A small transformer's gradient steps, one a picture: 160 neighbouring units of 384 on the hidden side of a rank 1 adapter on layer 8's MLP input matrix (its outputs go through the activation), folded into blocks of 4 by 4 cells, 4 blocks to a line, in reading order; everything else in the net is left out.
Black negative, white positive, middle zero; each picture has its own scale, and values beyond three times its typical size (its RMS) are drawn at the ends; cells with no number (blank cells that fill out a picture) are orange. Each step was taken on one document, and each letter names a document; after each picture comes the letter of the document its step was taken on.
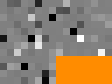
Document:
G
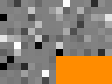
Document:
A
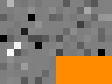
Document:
A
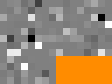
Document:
A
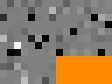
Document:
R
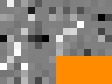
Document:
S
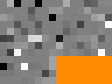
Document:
G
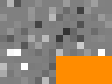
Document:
G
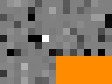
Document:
S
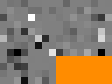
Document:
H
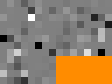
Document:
H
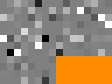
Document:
S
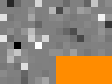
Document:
R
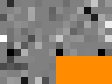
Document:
R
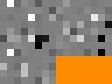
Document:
H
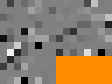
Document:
R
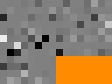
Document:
R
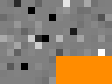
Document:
G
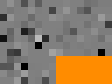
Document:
H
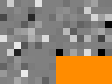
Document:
R
